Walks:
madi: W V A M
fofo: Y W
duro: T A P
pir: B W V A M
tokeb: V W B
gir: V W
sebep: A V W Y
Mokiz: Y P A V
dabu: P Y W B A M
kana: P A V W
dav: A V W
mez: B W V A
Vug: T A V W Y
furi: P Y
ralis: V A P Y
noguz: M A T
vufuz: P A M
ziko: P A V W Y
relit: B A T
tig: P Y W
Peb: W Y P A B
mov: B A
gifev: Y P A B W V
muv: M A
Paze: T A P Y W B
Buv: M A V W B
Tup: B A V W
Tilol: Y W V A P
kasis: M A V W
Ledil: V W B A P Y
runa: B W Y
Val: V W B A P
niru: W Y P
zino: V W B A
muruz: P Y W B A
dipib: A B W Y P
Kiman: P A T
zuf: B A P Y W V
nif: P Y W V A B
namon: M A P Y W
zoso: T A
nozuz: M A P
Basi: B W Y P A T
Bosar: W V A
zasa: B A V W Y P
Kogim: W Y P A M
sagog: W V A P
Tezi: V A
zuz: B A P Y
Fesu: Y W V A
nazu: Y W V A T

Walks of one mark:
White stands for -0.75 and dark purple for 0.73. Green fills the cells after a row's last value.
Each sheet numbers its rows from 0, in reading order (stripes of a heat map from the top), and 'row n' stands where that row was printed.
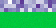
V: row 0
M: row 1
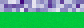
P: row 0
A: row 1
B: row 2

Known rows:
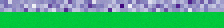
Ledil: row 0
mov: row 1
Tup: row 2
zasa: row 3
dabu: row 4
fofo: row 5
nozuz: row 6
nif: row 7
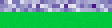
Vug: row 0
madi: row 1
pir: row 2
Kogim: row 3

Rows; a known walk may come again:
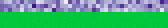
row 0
sagog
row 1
tig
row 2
Mokiz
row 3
kasis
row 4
Basi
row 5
nozuz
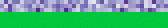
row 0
Buv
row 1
Tup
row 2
kana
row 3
nazu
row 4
mez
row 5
Bosar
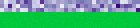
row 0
noguz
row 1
Fesu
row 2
mov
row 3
gir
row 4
niru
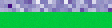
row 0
Kogim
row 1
Vug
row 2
zuf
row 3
Ledil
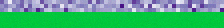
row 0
ralis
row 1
dav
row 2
zino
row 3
nif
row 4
vufuz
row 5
madi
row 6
furi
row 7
zasa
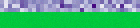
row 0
muv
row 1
muruz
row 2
dipib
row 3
dabu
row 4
pir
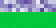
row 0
Kiman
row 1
sebep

